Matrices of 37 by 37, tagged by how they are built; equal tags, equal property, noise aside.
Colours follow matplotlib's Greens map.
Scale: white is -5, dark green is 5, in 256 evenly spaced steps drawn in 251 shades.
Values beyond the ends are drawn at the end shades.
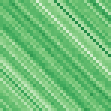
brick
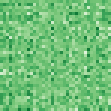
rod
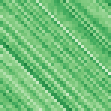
brick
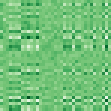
rod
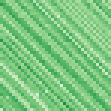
brick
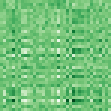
rod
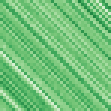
brick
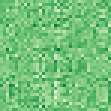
rod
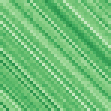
brick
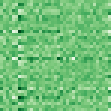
rod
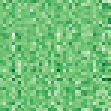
rod
